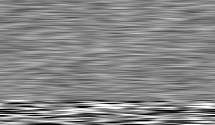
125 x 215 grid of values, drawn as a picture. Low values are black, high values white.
Grain: streaks across. Histogram: heavy tails on both sides. Slope: none. Seam: horizontal, 80% of the way down, the top part calmer.
